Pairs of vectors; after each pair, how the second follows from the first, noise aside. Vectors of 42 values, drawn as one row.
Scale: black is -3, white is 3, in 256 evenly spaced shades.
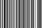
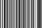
copied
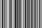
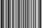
shuffled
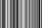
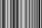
copied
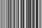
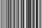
copied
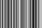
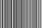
partly zeroed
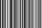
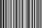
shuffled
